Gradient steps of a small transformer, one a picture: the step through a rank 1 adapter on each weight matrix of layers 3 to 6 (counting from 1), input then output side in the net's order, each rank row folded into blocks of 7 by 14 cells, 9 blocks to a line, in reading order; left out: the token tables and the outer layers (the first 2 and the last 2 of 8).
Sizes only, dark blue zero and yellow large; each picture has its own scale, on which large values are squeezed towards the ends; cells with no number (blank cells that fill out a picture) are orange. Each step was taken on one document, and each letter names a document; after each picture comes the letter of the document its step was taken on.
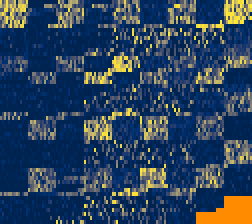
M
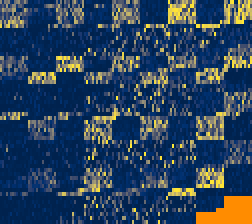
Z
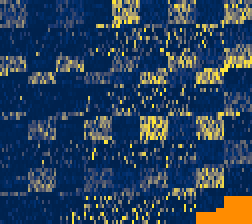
Z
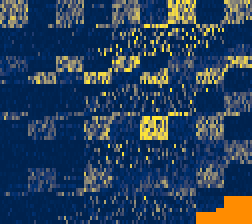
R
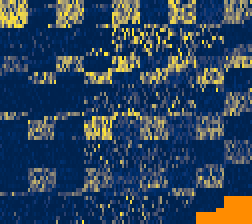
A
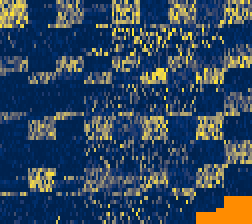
A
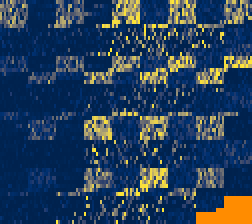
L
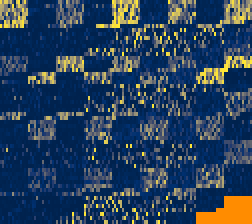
Z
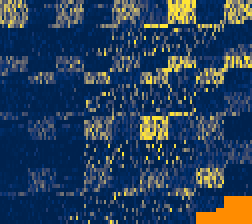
R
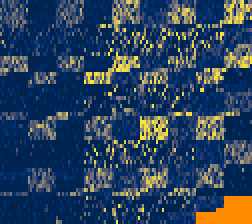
L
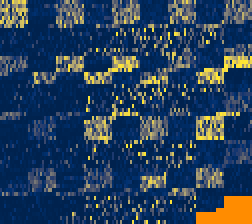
Z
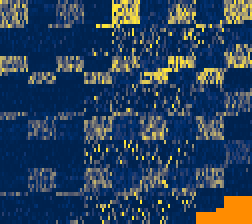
A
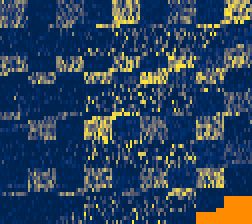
Z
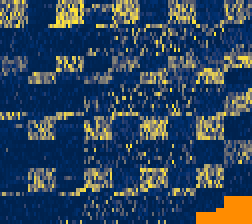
M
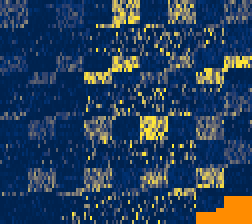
Z
